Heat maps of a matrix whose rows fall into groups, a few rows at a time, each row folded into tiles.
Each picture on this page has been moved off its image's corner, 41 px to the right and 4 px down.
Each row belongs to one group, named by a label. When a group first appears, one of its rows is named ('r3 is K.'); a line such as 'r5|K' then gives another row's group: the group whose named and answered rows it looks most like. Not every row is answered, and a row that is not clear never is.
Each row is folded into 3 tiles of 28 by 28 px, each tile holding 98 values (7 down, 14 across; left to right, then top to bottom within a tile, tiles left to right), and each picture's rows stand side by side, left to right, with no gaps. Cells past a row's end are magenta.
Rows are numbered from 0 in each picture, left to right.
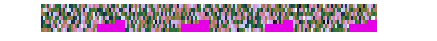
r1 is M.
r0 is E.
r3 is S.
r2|E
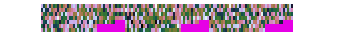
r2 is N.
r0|N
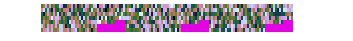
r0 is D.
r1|E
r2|E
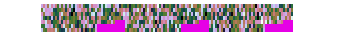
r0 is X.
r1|S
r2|M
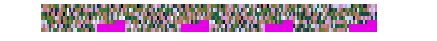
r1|D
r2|D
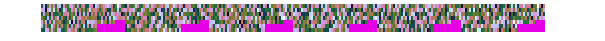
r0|M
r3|N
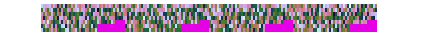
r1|X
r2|X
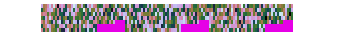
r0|X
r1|E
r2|S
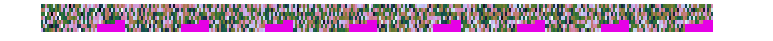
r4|E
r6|N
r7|M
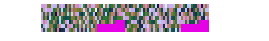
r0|X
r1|E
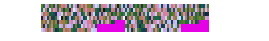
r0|N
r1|N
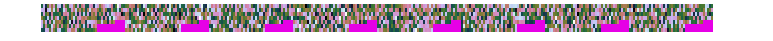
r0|M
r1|D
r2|X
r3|D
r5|E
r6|M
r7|S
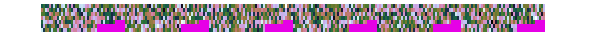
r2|M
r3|M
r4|X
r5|D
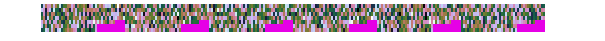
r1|D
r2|S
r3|D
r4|M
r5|E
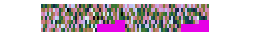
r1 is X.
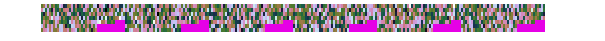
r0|D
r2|E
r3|E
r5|N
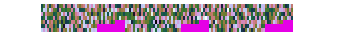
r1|D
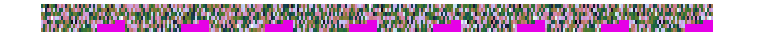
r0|S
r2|N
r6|S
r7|D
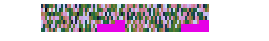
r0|S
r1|X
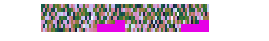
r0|N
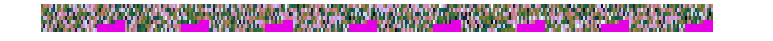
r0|N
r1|N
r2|M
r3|S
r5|M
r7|S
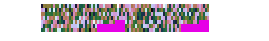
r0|S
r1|X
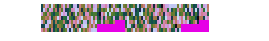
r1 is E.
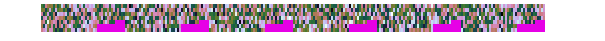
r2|D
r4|E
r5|E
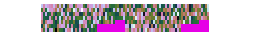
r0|X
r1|D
